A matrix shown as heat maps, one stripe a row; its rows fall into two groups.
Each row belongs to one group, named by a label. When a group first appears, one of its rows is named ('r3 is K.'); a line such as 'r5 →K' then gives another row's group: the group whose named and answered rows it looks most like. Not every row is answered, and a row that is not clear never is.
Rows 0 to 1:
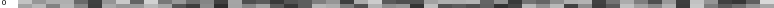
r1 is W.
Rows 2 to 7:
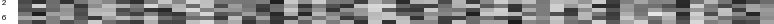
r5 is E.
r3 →W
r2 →E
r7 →E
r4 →E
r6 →W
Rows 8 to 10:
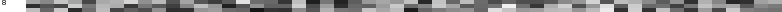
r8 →W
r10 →E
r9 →E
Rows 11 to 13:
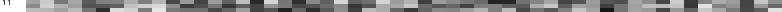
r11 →W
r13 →W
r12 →W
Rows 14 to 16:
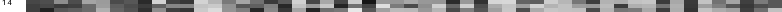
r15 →E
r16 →E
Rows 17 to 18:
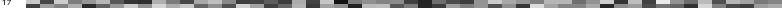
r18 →W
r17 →E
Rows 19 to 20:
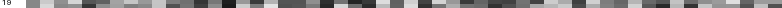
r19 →W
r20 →W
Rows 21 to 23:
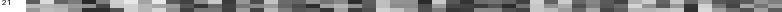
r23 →W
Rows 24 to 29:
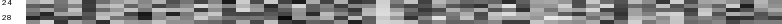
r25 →E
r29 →W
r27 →E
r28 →E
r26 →W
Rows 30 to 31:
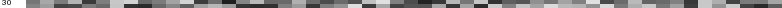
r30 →W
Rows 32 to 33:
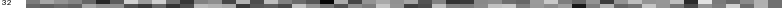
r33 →E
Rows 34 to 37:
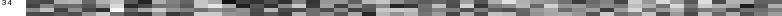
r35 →E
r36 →W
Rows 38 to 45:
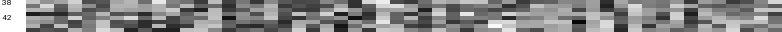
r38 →W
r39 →W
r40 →W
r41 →E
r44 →E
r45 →E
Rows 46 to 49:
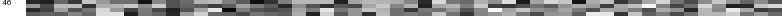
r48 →E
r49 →E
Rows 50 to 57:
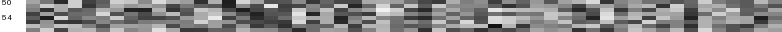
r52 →E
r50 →W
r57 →W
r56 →W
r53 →E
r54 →E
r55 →E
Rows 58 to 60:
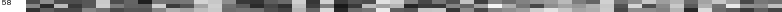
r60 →E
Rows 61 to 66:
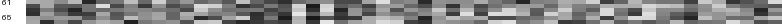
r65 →W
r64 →E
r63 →E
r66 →E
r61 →W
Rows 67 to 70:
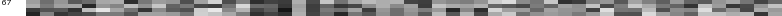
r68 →W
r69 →E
